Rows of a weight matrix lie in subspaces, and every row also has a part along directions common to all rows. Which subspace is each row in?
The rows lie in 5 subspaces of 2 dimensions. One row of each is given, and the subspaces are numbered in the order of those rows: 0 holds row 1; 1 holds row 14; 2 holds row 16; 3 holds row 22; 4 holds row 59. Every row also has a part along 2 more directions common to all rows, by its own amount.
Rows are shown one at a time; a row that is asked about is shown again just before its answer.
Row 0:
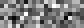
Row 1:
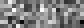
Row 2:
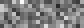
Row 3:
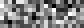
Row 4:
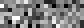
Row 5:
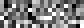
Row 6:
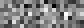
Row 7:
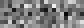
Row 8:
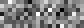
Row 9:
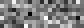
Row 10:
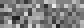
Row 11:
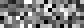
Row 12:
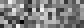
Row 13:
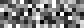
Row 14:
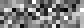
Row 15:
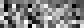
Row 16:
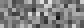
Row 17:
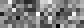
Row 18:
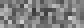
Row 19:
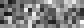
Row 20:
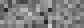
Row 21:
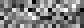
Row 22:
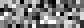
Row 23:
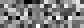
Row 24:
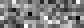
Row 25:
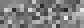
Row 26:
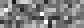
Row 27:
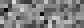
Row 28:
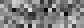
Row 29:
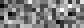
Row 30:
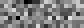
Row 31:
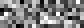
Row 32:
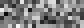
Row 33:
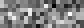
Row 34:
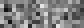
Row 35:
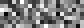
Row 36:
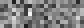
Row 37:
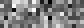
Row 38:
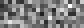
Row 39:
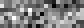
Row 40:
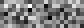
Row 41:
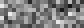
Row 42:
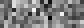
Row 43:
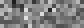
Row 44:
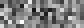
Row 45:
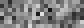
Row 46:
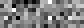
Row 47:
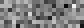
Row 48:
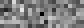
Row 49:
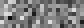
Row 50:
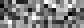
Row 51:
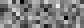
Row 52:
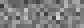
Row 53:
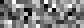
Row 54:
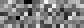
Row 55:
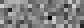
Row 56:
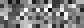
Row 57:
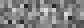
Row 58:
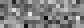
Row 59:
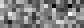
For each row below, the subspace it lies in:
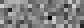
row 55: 1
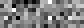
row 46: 2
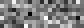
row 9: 3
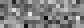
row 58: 3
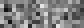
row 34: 1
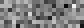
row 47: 1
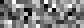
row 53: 4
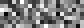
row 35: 3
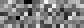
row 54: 2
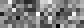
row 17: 2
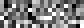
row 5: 1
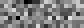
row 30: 2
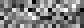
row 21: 1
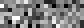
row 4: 1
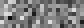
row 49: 0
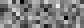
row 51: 3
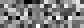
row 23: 2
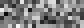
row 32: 3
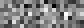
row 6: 0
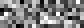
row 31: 3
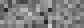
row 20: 4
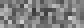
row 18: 0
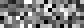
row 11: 2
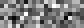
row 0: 0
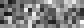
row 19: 0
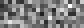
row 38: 4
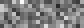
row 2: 3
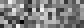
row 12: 0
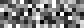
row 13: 3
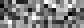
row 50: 4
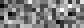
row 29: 4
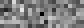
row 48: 4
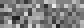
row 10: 1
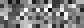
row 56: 3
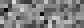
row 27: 4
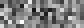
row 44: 0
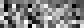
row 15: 1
